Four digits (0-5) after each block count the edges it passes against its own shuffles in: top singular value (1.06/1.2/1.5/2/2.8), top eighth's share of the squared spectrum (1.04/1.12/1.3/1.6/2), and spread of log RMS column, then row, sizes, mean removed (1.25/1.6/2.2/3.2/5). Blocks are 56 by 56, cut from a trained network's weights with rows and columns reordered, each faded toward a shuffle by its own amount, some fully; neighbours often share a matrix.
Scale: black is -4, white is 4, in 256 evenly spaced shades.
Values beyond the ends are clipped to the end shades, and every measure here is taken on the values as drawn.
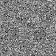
2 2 1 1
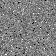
0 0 0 0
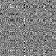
4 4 2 2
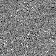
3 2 0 0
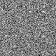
3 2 0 1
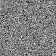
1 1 0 0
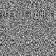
4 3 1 2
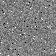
0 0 0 0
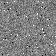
0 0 0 0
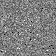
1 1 0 0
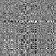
4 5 3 3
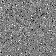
0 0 0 0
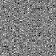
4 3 2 1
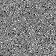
2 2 0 0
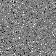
0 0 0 0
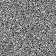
0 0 0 0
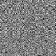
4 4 2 2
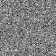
1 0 0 0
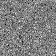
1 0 0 0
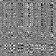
4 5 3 3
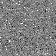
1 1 0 0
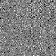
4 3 1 1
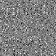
3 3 1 1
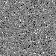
2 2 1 0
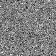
1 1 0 0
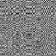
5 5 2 3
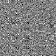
3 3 1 1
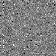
3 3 1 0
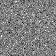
1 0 0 0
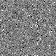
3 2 0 0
